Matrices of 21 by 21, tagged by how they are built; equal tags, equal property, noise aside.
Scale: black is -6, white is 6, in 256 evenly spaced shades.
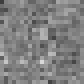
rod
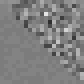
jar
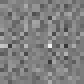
rod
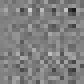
rod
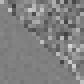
jar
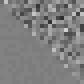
jar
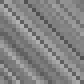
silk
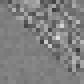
jar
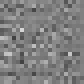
rod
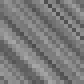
silk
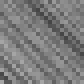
silk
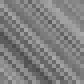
silk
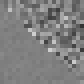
jar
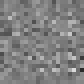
rod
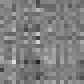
rod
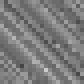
silk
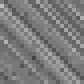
silk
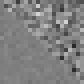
jar
